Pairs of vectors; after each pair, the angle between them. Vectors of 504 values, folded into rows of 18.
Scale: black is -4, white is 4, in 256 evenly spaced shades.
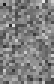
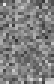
nearly opposite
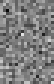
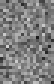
partly opposed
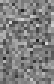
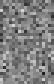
partly opposed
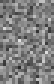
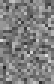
orthogonal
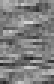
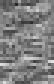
nearly opposite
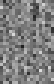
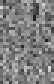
nearly parallel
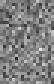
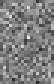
nearly opposite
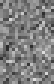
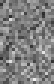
nearly parallel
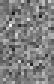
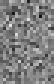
nearly parallel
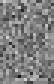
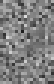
partly aligned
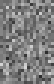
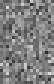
nearly parallel
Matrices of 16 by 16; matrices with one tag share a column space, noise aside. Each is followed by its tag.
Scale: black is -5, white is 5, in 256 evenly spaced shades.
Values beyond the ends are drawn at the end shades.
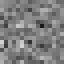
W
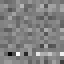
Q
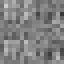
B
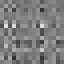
W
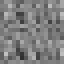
B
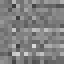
Q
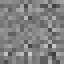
Q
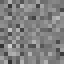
Q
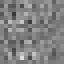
B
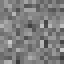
W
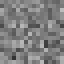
W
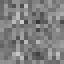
B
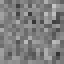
B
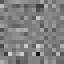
Q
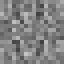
B
